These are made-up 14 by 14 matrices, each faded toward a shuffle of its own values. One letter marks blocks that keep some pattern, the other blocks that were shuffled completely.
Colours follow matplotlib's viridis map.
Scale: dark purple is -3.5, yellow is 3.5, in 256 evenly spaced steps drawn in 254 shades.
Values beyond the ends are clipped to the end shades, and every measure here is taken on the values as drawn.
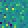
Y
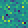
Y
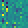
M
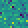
Y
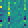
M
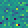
Y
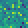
Y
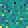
Y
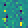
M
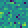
Y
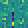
M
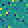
Y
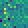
Y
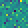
Y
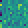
M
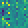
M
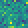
Y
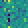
M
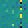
M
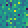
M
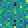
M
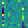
M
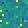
Y
